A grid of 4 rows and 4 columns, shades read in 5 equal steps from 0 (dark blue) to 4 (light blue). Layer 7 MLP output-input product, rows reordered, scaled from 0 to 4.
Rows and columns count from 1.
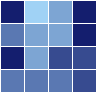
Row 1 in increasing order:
0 0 3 4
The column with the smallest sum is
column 4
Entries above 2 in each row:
2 2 1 0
